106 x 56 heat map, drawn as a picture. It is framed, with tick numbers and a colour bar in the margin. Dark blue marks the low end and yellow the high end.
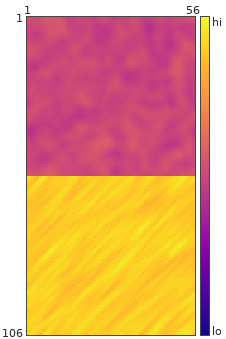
It is made of 2 by 1 panels. Panel 1,1: middling, blotchy, faint in contrast. Panel 2,1: very high, slanting up to the right, faint in contrast.
